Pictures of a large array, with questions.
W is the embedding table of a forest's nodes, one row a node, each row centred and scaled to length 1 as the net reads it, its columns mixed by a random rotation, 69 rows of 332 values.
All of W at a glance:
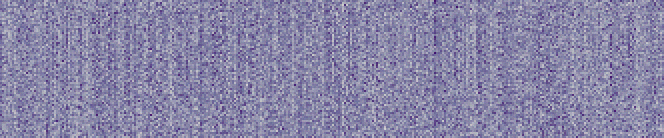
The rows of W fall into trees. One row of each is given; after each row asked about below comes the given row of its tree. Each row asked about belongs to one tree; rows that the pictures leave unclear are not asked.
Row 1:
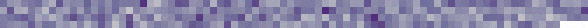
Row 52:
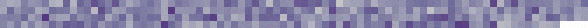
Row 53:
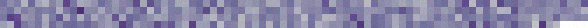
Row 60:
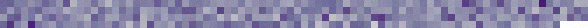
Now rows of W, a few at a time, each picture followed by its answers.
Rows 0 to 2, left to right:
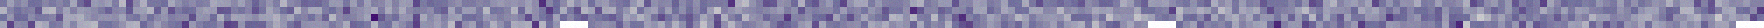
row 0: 60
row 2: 1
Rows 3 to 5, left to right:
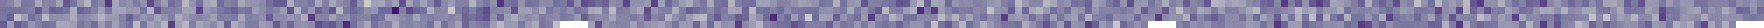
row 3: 53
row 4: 60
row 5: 1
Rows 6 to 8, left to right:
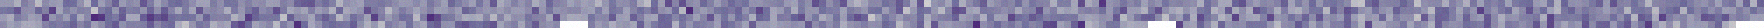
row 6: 52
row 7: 52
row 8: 53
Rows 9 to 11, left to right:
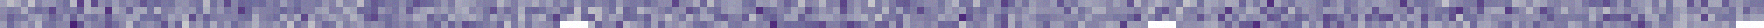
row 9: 52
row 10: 60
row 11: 52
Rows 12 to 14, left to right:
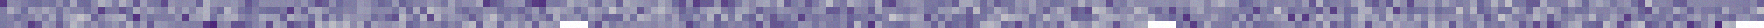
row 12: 60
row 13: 1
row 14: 53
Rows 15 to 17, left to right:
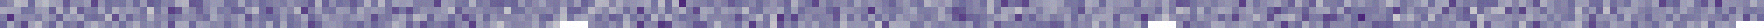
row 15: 53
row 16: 52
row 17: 60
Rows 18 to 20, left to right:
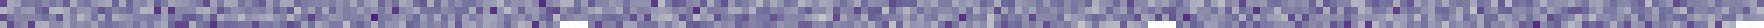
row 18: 60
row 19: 60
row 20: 53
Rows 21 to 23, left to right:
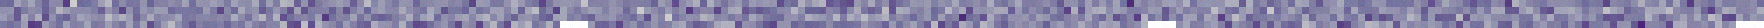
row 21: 60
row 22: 60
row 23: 52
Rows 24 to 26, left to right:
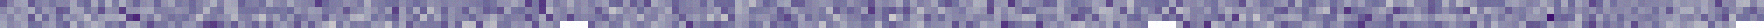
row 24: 60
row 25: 1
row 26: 60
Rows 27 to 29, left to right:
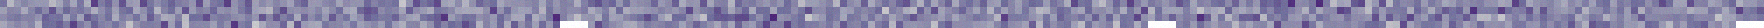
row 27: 52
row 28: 60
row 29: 1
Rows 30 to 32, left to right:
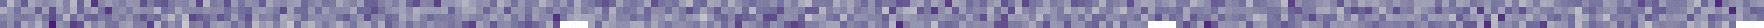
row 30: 52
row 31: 60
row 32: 60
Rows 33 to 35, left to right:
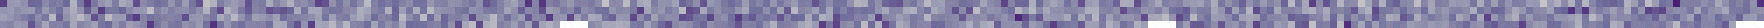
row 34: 52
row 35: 53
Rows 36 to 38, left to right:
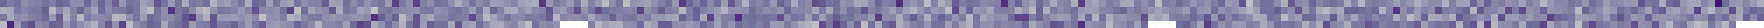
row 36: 60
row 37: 52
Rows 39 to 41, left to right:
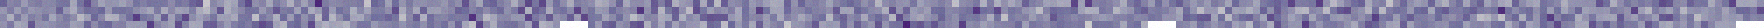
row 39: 60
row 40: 53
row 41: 1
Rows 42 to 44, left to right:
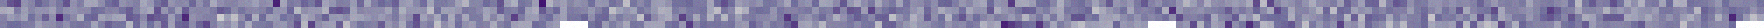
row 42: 60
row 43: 1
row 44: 52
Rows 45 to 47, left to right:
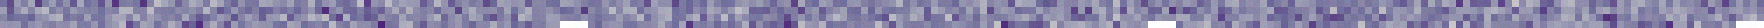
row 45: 1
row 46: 1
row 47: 52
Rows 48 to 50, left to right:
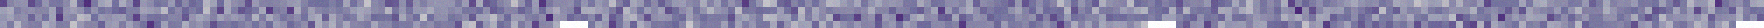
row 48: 60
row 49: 53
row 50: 60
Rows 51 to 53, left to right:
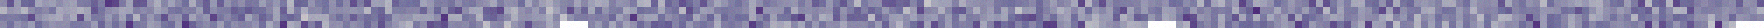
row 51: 1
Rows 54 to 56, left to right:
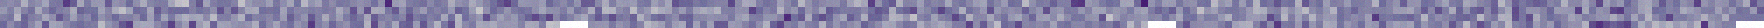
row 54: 53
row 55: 1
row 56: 1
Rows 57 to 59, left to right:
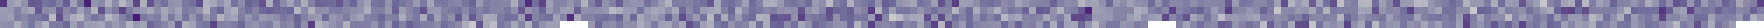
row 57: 60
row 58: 1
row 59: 53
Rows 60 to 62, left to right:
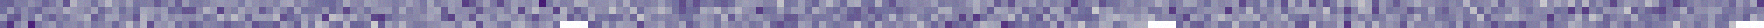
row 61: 1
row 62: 53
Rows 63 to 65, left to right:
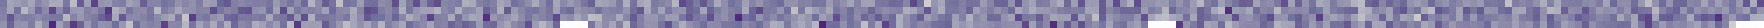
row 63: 52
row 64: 52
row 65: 53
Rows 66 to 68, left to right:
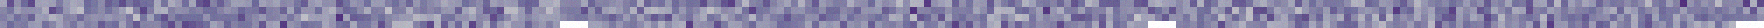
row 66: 1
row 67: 1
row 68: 53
